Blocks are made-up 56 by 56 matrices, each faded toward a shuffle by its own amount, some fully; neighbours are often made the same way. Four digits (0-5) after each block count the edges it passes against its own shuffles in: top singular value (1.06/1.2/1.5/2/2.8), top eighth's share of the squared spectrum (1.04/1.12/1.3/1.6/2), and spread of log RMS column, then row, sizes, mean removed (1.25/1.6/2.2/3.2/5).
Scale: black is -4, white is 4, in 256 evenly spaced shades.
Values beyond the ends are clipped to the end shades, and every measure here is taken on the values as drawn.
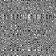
4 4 2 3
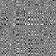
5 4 3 3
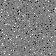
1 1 0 0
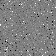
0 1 0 0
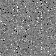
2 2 1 0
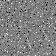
0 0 0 0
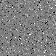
0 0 0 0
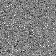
2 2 0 0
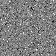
0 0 0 0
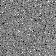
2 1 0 0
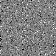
2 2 2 0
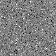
1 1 1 0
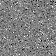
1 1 0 0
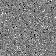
0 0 0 0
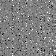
1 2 1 0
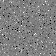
0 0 0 0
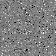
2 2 0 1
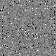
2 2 1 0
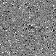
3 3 1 1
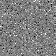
2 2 0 0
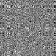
4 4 2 2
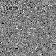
3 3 0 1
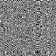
4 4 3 2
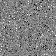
1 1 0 0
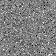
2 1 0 0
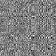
4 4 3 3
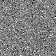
2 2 0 0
